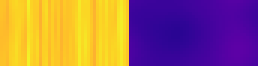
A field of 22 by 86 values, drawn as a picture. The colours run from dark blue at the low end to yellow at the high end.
It is made of 1 by 2 panels. Panel 1,1: very high, streaked downward, faint in contrast. Panel 1,2: very low, smooth, faint in contrast.
